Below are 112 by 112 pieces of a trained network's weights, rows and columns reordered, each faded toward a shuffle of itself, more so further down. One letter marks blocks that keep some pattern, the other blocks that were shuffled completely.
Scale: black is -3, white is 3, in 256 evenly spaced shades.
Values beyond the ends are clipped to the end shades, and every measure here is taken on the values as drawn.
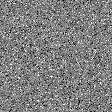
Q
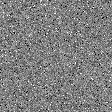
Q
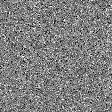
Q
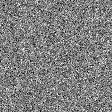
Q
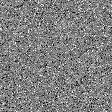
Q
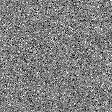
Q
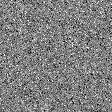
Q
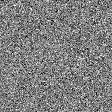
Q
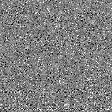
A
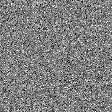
A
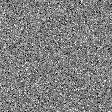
Q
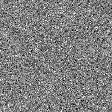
A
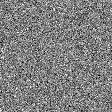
Q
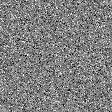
Q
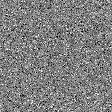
Q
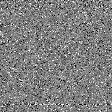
A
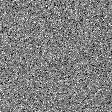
Q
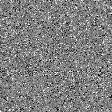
A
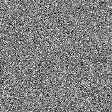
A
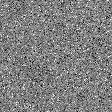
Q
